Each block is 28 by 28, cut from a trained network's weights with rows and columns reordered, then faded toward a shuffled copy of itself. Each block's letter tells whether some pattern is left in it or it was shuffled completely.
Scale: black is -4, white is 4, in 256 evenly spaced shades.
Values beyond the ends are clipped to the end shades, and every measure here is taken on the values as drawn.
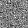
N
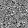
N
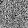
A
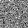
N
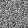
A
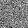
N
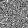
N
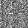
A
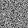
N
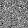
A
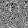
A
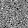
N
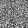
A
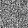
A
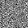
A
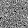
N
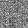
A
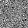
A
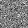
N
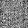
A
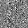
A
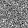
N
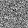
N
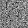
A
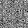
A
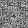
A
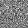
A
